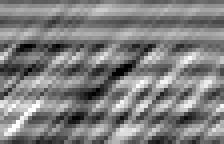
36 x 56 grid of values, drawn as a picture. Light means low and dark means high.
Seam: horizontal, 30% of the way down, the top part calmer. Average level on the scale: 50%. Stripes: horizontal, repeating 6 times. Slope: none.
